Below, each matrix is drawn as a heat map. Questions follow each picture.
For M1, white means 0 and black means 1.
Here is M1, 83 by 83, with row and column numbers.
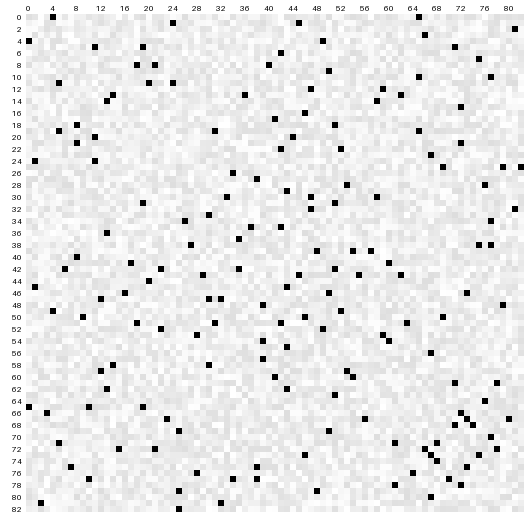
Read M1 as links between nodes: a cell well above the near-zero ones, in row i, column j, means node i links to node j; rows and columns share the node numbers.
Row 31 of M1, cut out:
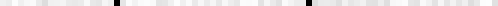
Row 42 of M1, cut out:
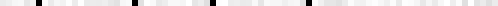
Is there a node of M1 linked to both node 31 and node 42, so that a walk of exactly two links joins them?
yes
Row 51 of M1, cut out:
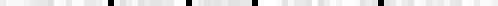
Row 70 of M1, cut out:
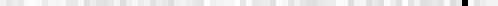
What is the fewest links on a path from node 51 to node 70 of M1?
6
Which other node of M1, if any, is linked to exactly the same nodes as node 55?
node 29
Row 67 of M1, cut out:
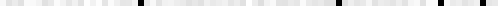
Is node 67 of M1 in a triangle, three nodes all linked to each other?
no
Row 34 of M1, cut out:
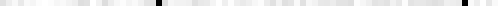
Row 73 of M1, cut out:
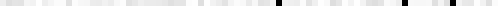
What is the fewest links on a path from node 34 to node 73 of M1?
4
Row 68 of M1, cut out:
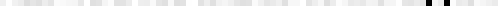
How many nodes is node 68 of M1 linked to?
2
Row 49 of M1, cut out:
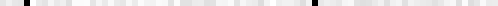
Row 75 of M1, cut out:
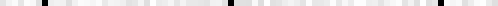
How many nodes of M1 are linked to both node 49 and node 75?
0
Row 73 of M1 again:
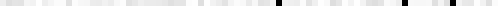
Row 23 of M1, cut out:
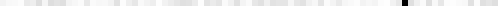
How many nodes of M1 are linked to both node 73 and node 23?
1
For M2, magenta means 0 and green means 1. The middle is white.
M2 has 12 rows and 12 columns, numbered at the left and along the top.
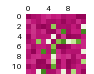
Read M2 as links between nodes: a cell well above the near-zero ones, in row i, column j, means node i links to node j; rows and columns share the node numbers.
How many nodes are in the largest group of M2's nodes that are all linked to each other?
3
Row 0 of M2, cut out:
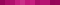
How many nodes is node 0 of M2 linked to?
0
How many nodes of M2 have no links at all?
2
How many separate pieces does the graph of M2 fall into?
3
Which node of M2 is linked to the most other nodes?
node 5
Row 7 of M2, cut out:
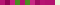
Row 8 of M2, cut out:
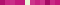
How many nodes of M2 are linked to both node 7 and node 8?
1
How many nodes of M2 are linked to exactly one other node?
4
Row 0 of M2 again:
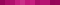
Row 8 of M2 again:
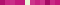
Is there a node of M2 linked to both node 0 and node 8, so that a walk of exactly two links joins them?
no
